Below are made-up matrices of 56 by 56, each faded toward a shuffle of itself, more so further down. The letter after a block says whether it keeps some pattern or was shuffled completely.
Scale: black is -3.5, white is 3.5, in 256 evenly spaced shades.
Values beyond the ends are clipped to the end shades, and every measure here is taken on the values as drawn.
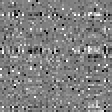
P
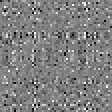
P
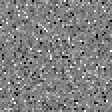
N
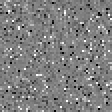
N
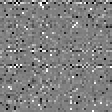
P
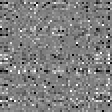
P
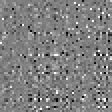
P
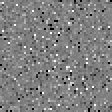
N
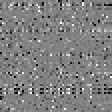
P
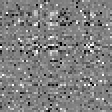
P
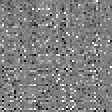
P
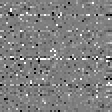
P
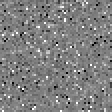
N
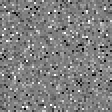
N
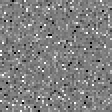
N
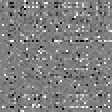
P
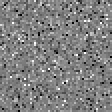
N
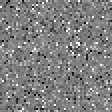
N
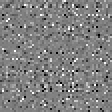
P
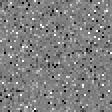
N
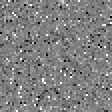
N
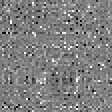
P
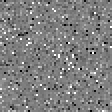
N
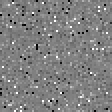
N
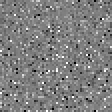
N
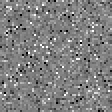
N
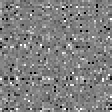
P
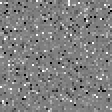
N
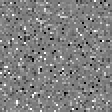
N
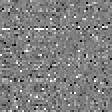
P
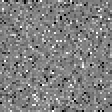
N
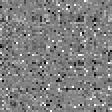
P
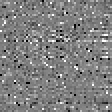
P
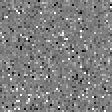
N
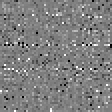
P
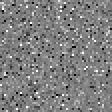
N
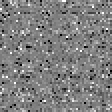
P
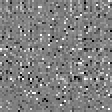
P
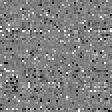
P
